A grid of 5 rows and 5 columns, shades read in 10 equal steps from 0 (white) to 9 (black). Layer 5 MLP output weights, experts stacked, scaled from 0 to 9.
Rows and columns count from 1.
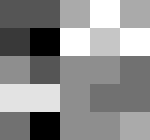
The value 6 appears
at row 1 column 1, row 1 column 2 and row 3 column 2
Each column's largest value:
7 9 4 5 5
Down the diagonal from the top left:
6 9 4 5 3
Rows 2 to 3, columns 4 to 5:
2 0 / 4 5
